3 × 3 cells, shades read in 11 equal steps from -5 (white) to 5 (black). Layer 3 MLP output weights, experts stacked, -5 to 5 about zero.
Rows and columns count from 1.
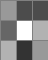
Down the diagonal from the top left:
-1 -5 -1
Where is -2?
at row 2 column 3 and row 3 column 1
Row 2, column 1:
1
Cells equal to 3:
1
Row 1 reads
-1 2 2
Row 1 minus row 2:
-2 7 4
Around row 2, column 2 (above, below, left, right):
2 3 1 -2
